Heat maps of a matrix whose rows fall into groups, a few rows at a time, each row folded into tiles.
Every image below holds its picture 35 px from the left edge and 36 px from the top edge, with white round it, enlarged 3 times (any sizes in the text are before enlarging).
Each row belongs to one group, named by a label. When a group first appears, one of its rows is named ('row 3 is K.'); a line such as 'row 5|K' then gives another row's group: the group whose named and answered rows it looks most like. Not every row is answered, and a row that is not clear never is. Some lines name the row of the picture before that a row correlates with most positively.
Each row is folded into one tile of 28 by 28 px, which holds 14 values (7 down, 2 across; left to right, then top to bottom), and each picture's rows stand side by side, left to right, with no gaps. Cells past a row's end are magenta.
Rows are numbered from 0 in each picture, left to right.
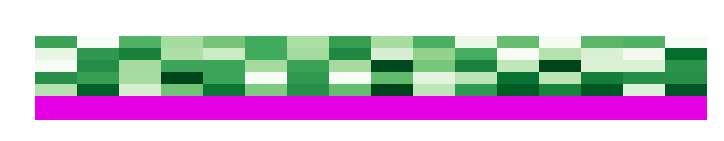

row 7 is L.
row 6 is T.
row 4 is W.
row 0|L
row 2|W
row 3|W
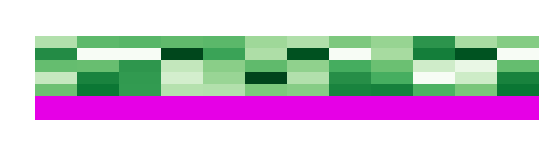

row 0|T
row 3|T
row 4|W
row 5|T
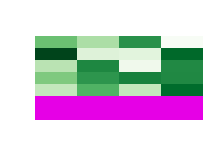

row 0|T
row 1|L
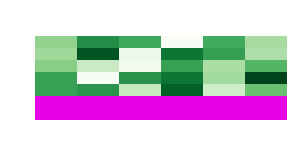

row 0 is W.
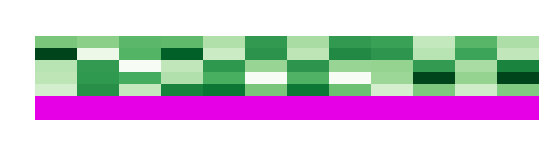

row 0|T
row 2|W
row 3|W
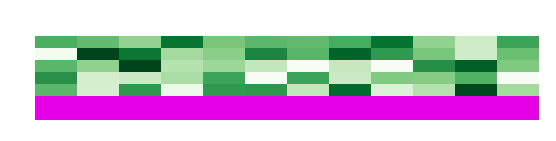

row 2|W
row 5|W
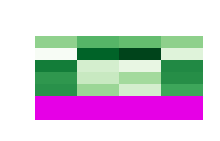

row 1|T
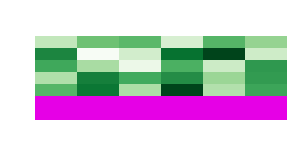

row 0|T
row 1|L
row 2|T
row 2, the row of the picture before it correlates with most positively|1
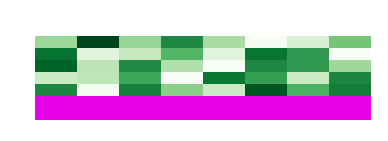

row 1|W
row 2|L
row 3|T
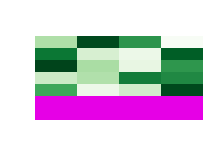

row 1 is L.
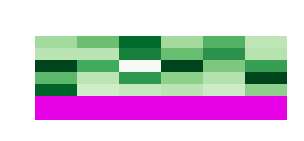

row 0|W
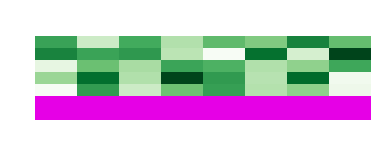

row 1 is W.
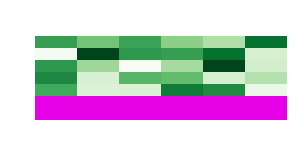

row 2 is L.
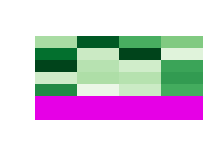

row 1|T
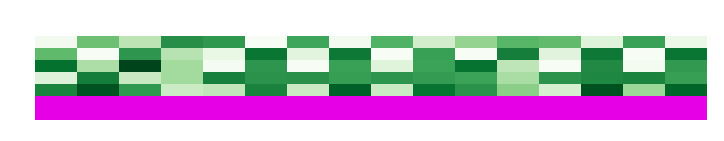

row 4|L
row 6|L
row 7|L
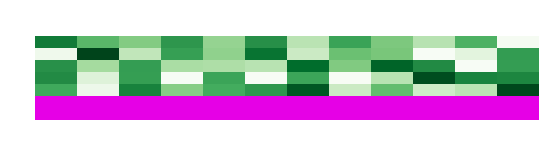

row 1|W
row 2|W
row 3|W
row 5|L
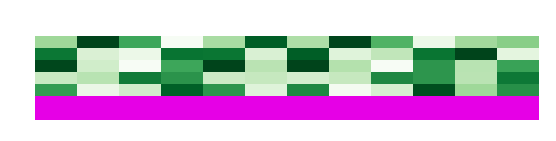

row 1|L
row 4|L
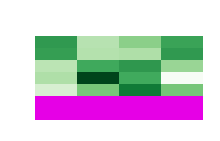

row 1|W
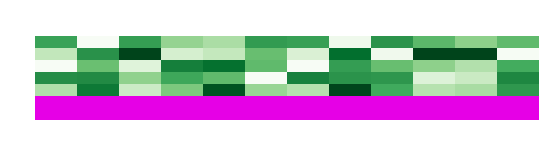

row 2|W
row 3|L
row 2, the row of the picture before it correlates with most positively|1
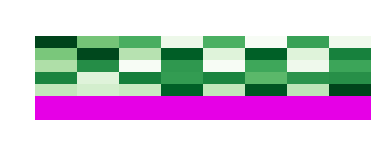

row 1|L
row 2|L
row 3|L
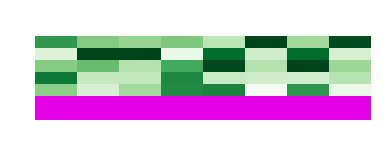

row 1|T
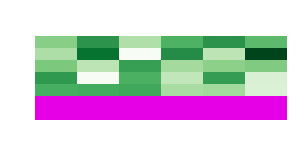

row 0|W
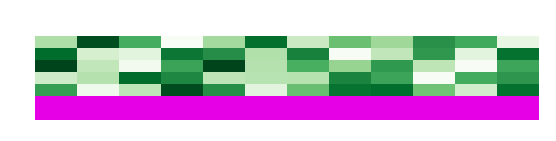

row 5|L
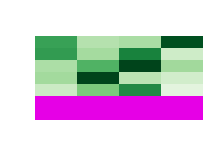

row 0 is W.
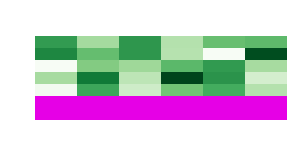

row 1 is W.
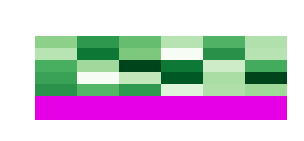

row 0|W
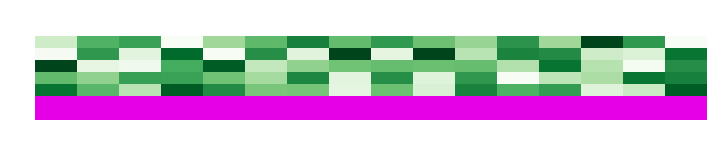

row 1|L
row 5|W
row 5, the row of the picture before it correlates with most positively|0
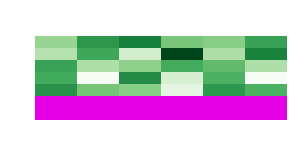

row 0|W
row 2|W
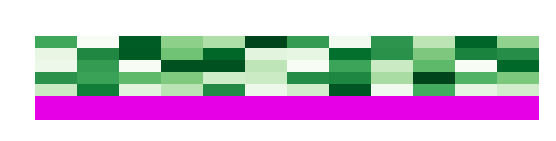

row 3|L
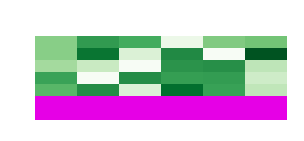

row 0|W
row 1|L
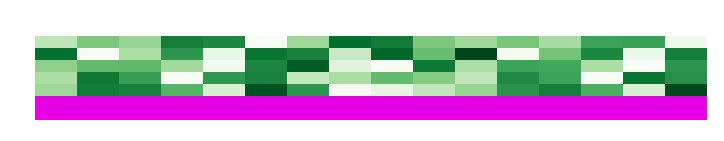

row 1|W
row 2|L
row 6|W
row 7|L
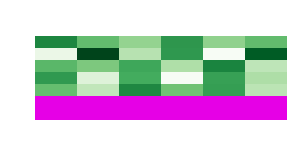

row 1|W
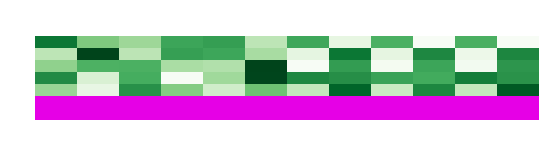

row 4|L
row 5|L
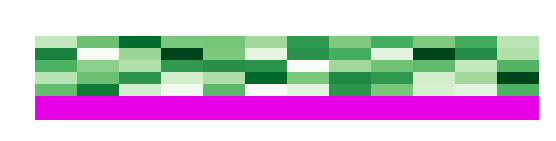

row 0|T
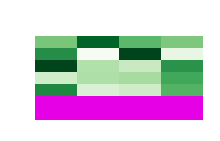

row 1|T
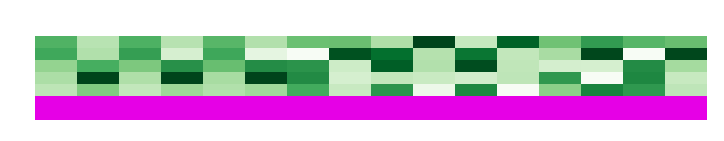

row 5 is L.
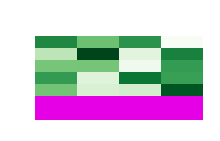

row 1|L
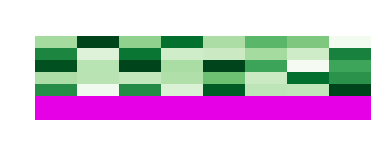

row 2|W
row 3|L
